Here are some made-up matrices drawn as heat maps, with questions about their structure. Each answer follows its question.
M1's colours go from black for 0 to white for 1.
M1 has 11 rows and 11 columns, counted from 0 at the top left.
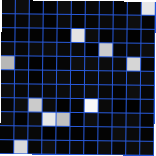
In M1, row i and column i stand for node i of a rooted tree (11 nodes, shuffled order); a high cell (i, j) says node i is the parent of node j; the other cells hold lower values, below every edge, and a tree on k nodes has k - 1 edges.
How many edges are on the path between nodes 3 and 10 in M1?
4
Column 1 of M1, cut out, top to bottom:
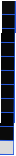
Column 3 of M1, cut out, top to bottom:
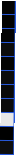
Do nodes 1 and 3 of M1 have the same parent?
no
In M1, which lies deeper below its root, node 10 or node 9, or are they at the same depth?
node 10
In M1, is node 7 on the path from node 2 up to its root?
yes
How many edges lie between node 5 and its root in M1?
4
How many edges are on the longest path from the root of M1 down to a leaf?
4
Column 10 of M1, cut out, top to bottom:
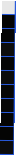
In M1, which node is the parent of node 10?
0
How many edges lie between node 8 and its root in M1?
0
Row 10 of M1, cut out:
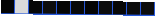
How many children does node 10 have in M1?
1
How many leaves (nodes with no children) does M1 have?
4
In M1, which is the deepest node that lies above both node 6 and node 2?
7
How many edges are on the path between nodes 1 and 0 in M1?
2
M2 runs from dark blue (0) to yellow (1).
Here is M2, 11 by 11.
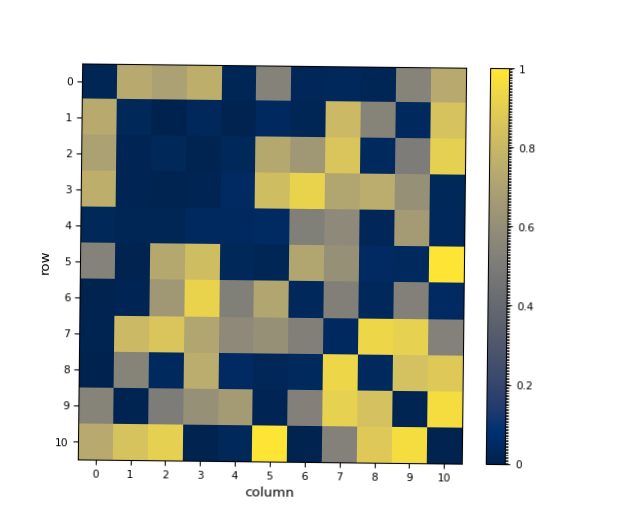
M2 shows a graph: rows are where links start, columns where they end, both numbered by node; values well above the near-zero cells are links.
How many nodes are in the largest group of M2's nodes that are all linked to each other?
4
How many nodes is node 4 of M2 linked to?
3
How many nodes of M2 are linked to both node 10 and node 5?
3
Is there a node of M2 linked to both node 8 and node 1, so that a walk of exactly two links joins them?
yes
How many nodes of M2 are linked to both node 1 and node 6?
1
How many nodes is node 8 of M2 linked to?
5
